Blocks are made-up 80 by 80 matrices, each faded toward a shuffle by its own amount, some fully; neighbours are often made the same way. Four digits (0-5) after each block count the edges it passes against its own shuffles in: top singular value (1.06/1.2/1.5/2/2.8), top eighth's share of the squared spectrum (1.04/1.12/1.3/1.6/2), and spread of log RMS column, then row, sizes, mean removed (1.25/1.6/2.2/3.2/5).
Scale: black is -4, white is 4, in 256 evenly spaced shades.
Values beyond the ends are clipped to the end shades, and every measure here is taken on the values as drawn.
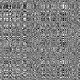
5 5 3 3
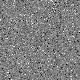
0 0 0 0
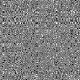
4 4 2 2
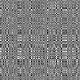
5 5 4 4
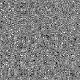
4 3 1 2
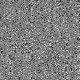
4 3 1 1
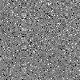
4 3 1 1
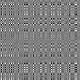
5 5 4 4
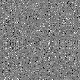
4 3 1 1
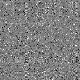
4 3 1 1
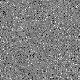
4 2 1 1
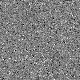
0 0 0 0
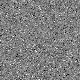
0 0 0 0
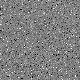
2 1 0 0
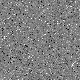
1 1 0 0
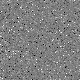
1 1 0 0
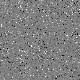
2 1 0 1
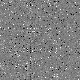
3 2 1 1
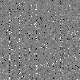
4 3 2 1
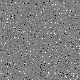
2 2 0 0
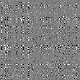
4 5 3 3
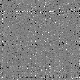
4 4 2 2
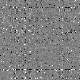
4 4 2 2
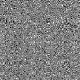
4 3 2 2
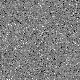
1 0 0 0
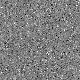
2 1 0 0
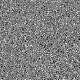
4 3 1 1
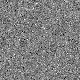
0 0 0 0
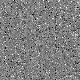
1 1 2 0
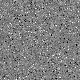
0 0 0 0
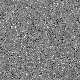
0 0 0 0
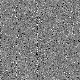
2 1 2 0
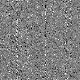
2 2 3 0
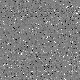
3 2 0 0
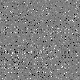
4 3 1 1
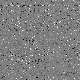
3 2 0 1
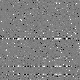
4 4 1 2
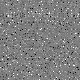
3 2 0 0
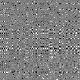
5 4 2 3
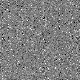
1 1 2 0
